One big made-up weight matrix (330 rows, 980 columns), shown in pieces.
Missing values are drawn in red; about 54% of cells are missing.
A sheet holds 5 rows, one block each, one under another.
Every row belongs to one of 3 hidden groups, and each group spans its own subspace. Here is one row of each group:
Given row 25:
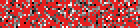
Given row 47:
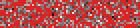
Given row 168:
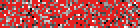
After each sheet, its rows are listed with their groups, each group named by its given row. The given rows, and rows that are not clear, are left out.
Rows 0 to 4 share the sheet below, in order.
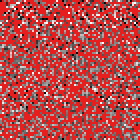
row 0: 25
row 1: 168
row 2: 168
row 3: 168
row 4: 25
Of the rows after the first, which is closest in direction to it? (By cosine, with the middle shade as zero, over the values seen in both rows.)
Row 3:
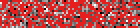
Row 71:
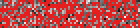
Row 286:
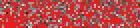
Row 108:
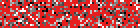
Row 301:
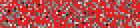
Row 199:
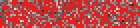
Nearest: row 301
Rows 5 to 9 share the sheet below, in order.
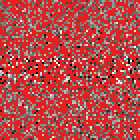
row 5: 168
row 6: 47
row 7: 25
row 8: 168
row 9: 25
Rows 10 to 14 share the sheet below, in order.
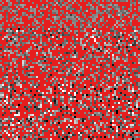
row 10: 25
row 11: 47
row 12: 25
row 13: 25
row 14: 25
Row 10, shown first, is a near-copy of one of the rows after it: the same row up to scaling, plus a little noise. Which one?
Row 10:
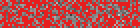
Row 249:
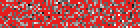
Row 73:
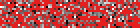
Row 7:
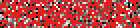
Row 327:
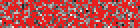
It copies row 249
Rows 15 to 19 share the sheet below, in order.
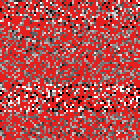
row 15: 25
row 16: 168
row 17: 47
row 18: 47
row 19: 168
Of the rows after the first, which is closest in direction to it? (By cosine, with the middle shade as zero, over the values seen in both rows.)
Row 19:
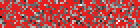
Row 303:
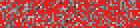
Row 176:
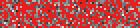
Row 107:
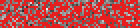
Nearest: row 176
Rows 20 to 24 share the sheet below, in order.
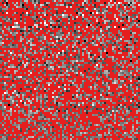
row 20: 25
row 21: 168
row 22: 168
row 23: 47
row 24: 47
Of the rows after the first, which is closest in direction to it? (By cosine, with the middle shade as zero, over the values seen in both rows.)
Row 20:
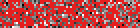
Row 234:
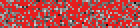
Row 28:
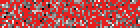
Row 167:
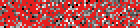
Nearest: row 167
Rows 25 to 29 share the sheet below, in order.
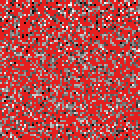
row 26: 168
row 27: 47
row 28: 25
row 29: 168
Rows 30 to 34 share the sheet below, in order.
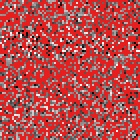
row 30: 47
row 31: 168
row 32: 168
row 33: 47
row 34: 25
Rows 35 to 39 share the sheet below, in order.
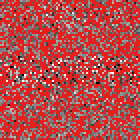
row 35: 47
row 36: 168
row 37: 47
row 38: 47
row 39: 168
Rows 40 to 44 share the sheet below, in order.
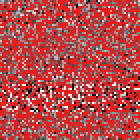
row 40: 168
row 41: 25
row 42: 168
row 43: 47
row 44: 168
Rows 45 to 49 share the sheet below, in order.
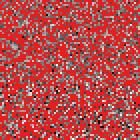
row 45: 47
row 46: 168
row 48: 25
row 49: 168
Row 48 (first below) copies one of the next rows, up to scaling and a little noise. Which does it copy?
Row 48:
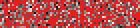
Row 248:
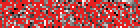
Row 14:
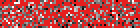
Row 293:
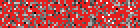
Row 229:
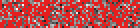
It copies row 293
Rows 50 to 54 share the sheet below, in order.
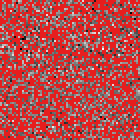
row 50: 47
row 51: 168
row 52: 168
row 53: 25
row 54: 47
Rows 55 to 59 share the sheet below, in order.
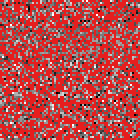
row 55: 47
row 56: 168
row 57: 25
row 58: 47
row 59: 47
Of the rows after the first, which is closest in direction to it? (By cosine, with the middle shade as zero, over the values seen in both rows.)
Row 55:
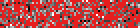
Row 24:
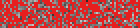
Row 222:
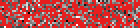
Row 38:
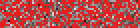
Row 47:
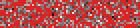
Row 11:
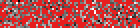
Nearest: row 38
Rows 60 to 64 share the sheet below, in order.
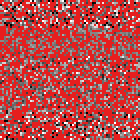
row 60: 47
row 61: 25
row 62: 168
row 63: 168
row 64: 47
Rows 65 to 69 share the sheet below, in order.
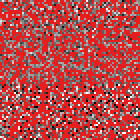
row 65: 25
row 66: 47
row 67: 25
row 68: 25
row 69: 47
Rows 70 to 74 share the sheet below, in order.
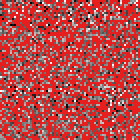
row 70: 168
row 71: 168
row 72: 25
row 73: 25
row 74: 25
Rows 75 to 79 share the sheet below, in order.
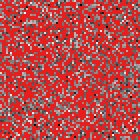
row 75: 168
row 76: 47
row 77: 168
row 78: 47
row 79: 25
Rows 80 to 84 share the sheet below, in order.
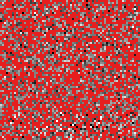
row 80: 25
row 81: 47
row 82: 168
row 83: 25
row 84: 47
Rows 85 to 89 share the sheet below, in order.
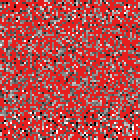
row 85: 25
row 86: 168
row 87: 25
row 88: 25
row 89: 47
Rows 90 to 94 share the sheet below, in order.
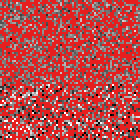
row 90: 47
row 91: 47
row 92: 47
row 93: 25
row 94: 47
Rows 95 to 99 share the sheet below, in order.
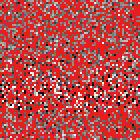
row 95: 25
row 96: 168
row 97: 168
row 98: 25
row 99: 168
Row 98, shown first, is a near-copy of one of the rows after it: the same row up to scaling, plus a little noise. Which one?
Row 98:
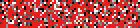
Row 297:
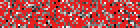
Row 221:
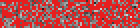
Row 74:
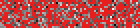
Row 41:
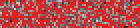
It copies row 221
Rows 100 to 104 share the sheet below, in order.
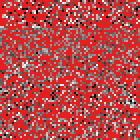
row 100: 168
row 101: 47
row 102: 168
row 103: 47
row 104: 25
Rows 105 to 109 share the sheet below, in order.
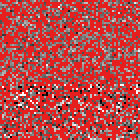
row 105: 47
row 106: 168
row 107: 168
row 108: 168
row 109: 25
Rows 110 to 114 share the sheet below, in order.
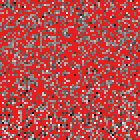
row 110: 25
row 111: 47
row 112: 47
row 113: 168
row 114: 25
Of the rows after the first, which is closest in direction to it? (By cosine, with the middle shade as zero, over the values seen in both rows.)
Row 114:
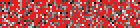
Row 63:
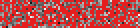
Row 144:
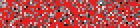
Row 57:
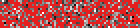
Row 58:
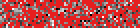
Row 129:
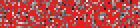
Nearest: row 57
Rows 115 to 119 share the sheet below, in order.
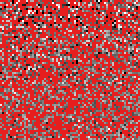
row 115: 168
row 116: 168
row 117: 168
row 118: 25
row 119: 25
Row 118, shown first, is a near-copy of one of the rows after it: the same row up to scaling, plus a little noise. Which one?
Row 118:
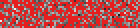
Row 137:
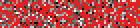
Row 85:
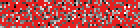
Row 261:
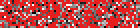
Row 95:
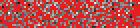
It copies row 85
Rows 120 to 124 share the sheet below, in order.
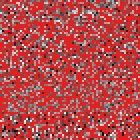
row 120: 25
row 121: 168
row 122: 25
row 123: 25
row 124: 168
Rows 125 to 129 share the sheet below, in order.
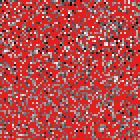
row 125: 25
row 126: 47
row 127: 25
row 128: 168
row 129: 25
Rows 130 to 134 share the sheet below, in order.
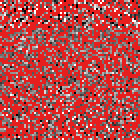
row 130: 168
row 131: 168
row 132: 47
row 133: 47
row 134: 25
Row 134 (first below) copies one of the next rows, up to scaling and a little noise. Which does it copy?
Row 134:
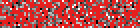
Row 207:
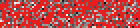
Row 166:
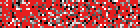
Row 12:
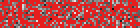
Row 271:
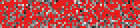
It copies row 166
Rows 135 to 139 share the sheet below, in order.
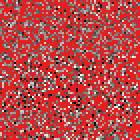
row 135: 47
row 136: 25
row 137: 25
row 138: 168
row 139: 47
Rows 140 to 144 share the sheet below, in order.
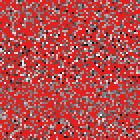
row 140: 47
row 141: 47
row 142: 168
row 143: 47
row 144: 168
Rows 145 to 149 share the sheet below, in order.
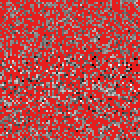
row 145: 168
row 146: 47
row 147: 47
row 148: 25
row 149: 25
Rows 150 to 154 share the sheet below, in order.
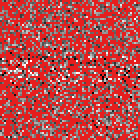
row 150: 47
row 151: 168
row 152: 168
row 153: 47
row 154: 47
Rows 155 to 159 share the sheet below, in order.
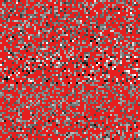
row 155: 47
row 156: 47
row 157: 47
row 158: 168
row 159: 47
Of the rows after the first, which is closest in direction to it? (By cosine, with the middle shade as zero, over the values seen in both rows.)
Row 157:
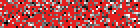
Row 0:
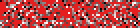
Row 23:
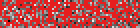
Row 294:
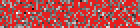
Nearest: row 294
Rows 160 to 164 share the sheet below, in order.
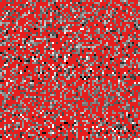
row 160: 25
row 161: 47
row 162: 47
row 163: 25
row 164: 47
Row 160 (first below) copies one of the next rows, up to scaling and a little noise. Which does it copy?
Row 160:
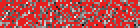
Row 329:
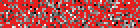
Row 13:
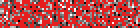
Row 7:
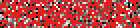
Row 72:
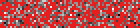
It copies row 329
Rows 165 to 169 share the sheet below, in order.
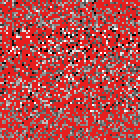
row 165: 47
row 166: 25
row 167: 168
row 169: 168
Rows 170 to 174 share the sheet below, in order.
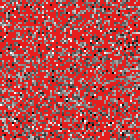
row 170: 25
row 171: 47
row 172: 47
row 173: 25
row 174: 25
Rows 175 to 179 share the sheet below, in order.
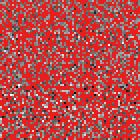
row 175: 47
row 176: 25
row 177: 47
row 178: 47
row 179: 25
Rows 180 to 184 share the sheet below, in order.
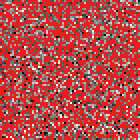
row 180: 168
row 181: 47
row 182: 168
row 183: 168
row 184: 47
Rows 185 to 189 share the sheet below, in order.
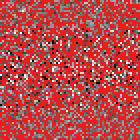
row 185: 168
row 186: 47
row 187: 47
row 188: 25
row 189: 25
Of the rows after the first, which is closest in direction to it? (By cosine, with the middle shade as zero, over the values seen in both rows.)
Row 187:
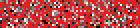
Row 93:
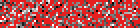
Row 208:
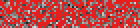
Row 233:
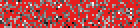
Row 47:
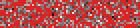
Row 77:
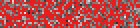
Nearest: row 233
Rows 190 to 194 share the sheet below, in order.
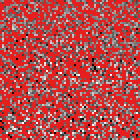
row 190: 168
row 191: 168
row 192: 47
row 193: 47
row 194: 168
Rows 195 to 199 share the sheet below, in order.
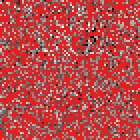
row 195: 25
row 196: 47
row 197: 25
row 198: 25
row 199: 168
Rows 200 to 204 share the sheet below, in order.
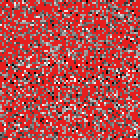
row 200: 47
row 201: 47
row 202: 47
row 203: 47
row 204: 25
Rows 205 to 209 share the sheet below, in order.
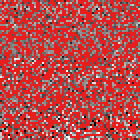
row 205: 168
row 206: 25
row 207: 25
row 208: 168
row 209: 47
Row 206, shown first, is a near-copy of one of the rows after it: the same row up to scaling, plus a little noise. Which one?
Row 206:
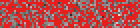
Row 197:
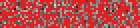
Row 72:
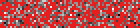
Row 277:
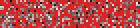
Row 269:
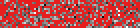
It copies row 269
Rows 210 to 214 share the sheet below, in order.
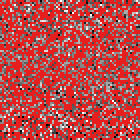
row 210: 47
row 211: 47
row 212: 47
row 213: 47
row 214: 25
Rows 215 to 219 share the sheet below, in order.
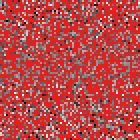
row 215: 25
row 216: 168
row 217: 25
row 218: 168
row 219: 47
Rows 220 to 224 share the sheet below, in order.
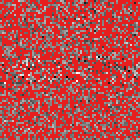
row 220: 47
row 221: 25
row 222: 168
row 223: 168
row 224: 47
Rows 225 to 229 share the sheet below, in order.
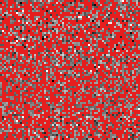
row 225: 168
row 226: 168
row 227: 47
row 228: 47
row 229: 25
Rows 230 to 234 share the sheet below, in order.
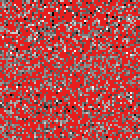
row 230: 47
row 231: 168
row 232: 168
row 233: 47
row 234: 168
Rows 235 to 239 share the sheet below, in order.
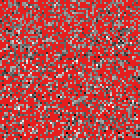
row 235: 25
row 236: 25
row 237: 168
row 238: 25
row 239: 168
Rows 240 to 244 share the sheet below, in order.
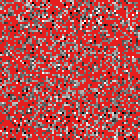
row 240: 47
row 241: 47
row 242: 25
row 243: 168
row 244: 25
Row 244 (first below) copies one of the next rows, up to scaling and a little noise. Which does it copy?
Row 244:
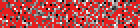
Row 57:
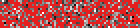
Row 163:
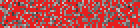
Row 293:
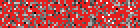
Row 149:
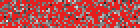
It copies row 149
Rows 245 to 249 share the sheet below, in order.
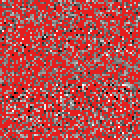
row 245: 25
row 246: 168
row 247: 168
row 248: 25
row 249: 25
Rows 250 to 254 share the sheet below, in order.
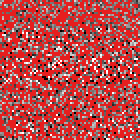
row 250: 168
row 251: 168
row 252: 47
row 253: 25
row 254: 168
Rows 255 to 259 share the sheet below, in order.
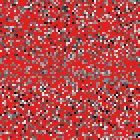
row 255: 47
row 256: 168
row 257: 25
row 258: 168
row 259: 168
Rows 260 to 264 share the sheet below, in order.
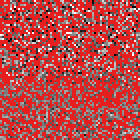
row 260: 25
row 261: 25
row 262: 168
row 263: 47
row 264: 47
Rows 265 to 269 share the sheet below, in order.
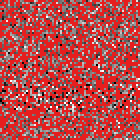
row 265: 168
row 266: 47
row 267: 168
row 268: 168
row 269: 25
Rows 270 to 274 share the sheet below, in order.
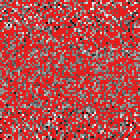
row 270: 47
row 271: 25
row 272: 47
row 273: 168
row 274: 47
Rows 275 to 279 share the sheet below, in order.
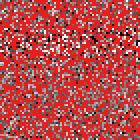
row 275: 47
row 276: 47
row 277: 25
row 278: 168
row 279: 47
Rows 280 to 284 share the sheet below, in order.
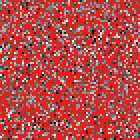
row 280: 168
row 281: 47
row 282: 25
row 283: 47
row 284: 25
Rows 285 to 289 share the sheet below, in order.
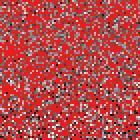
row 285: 168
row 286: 25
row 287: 47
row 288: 47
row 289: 47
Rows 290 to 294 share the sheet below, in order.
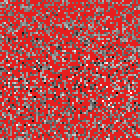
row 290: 25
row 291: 168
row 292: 25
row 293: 25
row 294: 168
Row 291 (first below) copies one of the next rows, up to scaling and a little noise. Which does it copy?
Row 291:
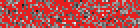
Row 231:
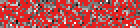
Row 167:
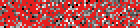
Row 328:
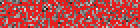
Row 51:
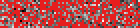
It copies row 231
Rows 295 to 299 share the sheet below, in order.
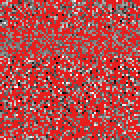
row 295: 25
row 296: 168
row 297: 25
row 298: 47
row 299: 47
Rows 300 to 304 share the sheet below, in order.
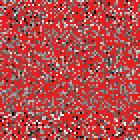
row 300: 47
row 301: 168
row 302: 47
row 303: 168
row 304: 168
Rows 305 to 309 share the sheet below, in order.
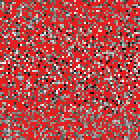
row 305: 25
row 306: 47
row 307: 25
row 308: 47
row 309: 25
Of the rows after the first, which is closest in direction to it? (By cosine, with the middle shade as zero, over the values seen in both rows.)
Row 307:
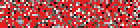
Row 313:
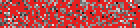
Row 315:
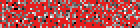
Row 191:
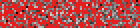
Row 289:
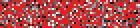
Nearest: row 191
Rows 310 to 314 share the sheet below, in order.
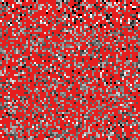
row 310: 25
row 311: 47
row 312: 168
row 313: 25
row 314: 25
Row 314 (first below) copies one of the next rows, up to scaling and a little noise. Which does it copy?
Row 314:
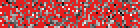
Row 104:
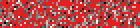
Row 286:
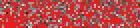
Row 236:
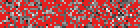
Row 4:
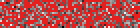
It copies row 236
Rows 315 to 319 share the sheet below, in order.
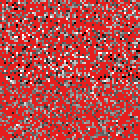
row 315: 168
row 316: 168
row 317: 47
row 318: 47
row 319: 168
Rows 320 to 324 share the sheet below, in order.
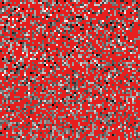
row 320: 168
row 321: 47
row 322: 168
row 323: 47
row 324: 25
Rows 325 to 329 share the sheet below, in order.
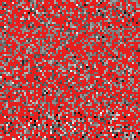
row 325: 168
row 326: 168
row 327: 25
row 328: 168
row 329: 25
